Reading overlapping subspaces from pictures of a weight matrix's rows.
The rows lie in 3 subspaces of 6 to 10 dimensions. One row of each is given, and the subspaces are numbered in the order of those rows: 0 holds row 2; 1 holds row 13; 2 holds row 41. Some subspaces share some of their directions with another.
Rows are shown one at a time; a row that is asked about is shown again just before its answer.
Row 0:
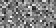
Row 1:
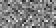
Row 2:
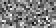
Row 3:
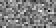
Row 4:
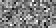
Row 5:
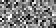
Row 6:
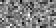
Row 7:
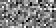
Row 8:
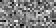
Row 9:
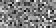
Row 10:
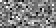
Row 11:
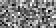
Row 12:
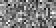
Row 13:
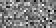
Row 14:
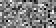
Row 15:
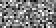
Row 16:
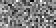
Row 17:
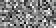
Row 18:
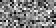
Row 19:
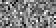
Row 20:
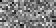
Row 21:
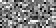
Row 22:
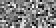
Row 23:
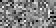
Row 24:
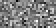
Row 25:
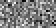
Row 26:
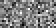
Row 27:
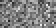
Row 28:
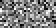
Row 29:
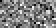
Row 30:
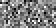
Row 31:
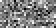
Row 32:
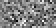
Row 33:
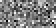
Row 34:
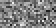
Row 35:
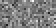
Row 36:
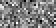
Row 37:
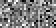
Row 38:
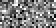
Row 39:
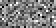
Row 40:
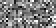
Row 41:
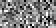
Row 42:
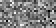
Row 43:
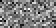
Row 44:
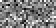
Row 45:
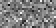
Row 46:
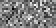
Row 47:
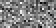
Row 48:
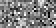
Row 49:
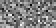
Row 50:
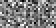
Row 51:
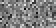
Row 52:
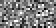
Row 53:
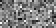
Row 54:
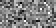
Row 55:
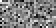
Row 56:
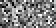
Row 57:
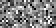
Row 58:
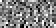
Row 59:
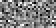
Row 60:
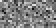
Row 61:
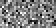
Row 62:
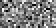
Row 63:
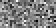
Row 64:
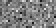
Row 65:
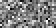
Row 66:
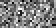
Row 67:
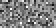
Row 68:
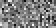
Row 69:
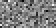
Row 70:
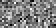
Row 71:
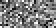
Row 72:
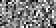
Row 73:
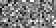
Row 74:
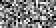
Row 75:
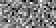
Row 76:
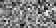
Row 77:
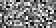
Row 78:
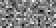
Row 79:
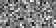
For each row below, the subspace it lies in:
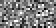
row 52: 1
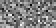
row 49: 0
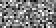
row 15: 1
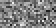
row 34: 1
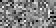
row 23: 2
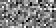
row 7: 0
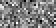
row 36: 0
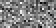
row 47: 0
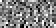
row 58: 2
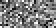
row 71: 0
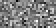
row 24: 1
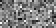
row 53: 0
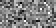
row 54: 0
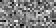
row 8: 1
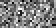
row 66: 2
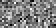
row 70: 2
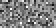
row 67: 0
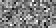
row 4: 2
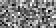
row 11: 0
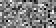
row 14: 1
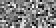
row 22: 2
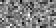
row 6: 0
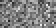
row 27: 2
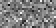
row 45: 1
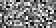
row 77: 1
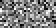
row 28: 2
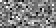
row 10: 0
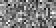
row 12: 2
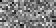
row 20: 0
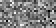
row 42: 1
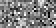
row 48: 1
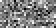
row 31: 1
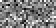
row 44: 1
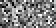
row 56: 2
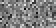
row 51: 2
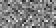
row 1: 1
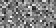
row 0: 2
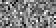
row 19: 0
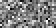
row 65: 0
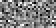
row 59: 2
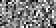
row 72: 2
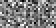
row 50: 2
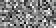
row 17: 2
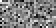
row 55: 0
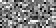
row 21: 0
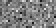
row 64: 0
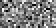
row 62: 2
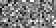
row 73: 0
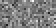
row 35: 1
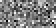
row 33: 1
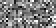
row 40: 2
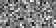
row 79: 0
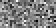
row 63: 1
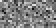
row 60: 2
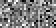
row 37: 0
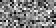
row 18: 1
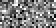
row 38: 0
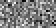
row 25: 0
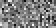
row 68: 2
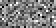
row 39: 0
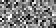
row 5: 2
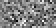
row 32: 1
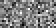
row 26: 1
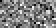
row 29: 2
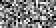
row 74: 0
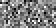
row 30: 0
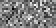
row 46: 2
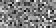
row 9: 1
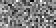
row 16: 1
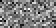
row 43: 2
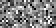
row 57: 2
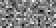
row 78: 1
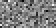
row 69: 0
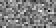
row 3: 1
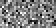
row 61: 0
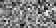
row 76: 2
